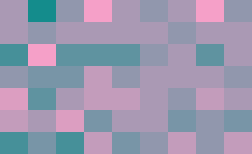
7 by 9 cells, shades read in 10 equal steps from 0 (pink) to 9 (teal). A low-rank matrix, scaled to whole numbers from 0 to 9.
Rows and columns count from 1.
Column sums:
27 32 29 20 26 24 24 22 24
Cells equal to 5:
7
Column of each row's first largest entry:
2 2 1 2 2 4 1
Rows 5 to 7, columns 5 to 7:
2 3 4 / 3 3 5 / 5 4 2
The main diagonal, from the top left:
3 4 6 2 2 3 2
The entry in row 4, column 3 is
5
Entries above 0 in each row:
7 9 8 9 9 9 9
